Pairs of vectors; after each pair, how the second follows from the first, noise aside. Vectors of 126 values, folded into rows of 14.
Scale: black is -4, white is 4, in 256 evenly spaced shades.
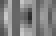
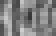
copied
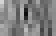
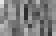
copied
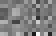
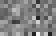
copied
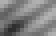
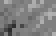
partly zeroed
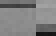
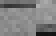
copied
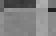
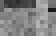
copied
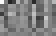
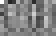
copied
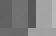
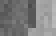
copied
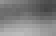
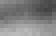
copied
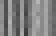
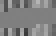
partly zeroed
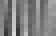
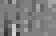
partly zeroed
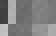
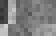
copied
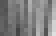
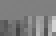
partly zeroed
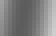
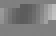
partly zeroed
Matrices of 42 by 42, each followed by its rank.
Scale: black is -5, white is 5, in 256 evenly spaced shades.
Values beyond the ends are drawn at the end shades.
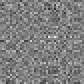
five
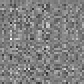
five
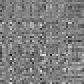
five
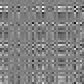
two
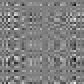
two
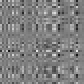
two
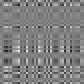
one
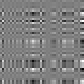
one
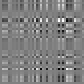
one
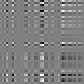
one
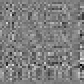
five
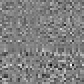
five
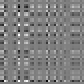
one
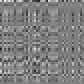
two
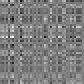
two
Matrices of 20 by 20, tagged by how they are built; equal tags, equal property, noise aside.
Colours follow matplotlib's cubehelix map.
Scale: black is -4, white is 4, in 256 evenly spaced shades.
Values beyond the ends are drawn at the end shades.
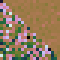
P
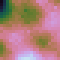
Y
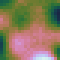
Y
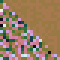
P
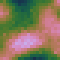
Y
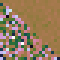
P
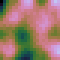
Y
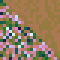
P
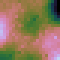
Y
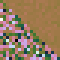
P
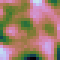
Y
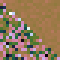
P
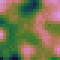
Y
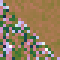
P
